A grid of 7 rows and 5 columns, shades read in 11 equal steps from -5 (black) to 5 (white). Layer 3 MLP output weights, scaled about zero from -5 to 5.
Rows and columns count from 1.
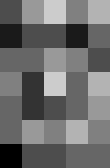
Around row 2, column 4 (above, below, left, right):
0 0 -2 -1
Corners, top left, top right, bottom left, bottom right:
-2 2 -5 -1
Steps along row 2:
up same down up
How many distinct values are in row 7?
3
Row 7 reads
-5 -2 -2 -1 -1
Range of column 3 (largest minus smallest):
5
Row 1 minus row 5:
-1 4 5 1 1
